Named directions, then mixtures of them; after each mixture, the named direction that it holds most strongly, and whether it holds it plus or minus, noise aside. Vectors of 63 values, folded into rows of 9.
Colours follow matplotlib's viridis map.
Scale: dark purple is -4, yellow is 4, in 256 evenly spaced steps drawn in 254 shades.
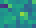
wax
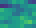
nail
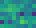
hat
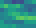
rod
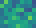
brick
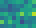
hat, minus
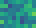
hat, minus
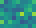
hat, minus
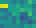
nail, minus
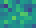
wax, plus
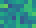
wax, minus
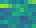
nail, minus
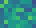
brick, plus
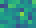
brick, minus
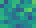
brick, minus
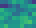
nail, plus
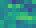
rod, plus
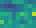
hat, minus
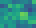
wax, plus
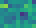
wax, minus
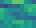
rod, minus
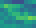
rod, plus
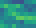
rod, plus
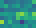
hat, minus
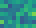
hat, minus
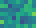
hat, minus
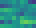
nail, plus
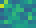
brick, plus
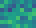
brick, plus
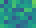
brick, minus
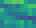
rod, minus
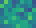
brick, plus
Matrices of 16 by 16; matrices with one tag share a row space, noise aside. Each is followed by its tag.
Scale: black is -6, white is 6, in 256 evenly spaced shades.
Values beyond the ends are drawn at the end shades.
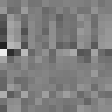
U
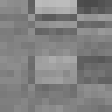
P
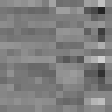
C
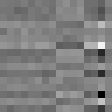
C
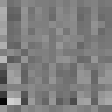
U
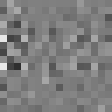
U
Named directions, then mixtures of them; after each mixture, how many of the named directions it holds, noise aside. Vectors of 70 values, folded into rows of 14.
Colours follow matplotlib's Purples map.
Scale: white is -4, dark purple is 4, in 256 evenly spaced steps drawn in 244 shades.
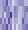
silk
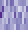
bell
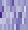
two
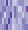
two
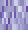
two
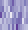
two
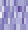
one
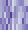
one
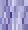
one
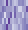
two
